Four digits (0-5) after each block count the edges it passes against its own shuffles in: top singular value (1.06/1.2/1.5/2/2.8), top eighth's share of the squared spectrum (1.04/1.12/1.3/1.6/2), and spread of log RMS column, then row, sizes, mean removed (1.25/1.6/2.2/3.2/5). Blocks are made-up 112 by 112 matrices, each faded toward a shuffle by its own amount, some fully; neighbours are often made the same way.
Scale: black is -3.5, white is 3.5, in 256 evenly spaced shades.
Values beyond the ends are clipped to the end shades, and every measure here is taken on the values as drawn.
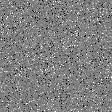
0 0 0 0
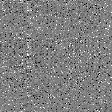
4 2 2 1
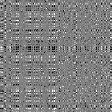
5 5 4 4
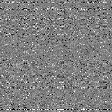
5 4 2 3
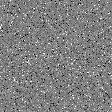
1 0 0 0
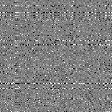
5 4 2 3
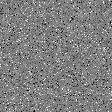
2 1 0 0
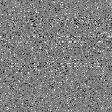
4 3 0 2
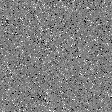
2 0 0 0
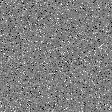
2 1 0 0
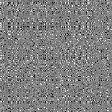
5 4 3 3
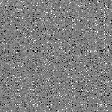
4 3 2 2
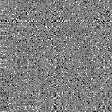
4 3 2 2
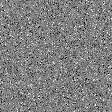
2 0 0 0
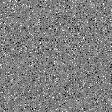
4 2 1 1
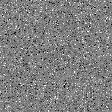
3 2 0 0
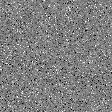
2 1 0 0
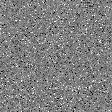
2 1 0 0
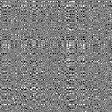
5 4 3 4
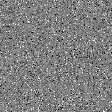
3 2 1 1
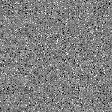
4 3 1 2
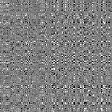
5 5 4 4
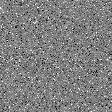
3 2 0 0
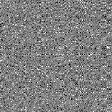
4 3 2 2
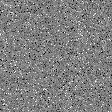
1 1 0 0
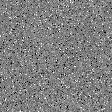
2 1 0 0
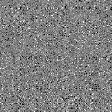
4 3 2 2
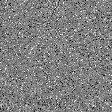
3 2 0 0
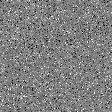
0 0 0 0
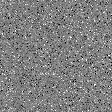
2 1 0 0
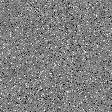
2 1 0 0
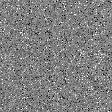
3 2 1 1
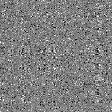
4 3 2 2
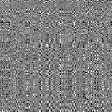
5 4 4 3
